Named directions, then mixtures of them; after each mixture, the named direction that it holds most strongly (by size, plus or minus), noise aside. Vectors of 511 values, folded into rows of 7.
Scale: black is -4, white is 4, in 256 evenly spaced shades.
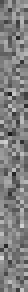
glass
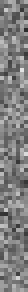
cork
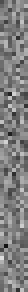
glass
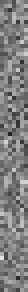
glass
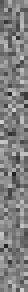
glass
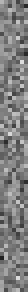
glass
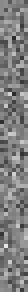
glass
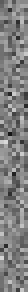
glass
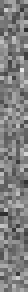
cork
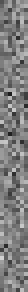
glass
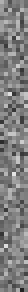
glass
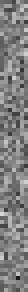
cork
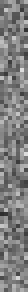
cork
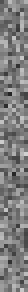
cork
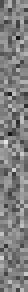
glass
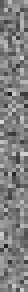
glass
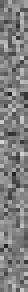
glass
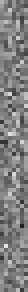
glass
